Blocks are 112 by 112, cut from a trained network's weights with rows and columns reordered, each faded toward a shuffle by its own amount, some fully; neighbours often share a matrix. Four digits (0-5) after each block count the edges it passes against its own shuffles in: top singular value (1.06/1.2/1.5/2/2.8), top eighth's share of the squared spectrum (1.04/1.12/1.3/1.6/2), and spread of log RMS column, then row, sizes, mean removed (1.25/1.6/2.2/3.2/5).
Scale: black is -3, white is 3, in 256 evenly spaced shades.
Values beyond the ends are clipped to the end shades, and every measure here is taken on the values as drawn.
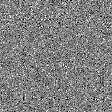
2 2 1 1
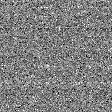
2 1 0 1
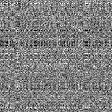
5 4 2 3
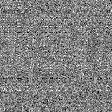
4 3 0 2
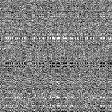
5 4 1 3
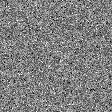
1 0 0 0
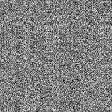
4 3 0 1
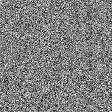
3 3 0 1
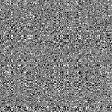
5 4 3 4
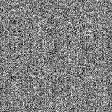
3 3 0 1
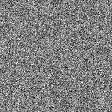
2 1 0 0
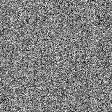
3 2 0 0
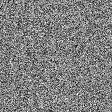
2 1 0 0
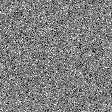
0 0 0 0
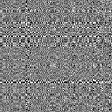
5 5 2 4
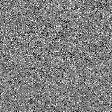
3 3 0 2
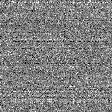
4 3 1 2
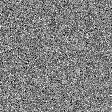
0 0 0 0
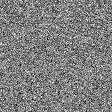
1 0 0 0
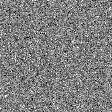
1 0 0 0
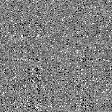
3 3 2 2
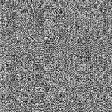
4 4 0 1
